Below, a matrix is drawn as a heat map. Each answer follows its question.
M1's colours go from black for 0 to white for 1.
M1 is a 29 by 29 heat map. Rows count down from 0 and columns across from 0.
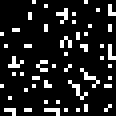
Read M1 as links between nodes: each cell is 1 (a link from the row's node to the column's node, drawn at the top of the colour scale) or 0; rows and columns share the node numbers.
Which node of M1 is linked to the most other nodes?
node 27
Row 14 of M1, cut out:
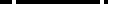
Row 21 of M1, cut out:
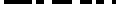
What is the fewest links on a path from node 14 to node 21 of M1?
2
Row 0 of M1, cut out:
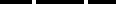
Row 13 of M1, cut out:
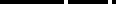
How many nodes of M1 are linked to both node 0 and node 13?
0
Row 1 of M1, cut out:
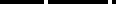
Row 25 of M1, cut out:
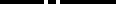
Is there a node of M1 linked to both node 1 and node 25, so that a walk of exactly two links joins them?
yes
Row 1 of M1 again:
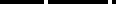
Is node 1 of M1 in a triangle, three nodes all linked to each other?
yes
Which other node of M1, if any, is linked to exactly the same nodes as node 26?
node 12
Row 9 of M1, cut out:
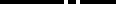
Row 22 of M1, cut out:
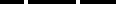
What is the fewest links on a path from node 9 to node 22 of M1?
2
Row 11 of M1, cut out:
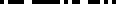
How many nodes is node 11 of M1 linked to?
9
